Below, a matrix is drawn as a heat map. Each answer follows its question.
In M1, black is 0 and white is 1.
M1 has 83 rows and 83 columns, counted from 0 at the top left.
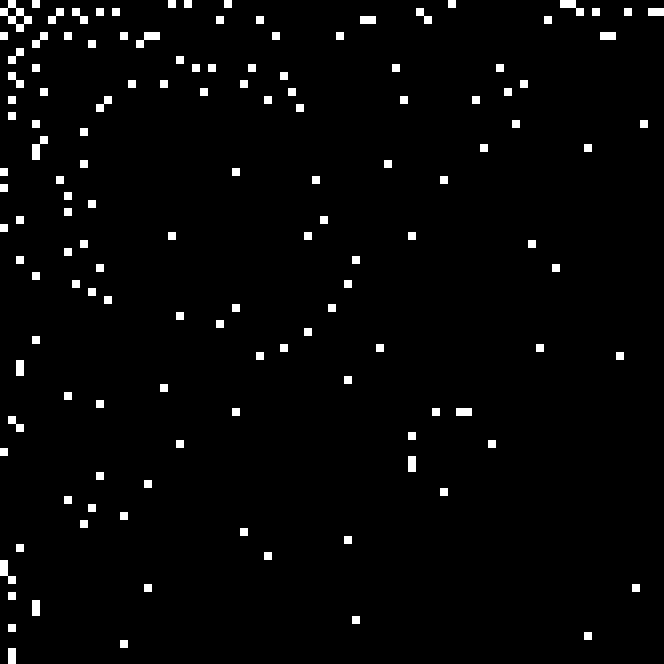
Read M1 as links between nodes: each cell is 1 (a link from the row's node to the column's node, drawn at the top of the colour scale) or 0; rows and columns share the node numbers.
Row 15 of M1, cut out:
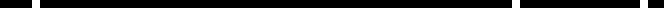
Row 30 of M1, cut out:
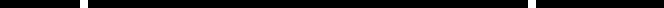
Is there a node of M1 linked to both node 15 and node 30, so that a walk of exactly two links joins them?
no
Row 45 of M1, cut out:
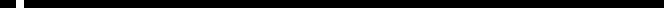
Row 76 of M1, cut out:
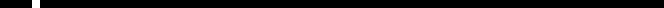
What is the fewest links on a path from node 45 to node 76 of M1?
5
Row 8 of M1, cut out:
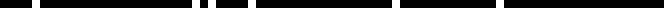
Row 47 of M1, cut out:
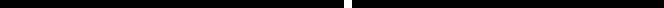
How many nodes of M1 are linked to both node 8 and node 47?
0
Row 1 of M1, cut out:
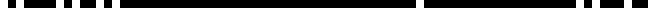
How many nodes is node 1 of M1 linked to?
12
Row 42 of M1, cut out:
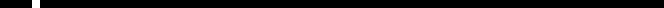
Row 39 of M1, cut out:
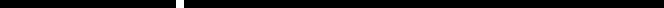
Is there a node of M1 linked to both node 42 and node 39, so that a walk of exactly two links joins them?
no
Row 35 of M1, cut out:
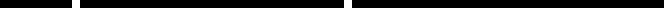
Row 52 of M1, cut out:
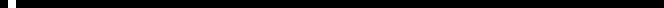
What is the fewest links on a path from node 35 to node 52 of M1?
3
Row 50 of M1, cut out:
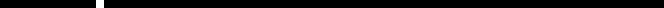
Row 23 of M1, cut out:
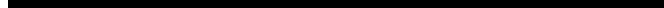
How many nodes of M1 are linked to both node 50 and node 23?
0
